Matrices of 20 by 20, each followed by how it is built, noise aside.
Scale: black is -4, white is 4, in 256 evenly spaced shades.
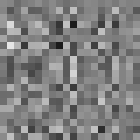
low rank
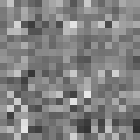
low rank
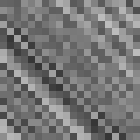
Toeplitz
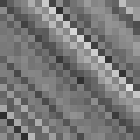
Toeplitz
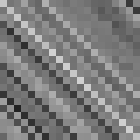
Toeplitz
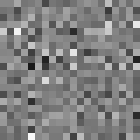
low rank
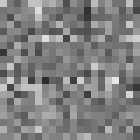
low rank
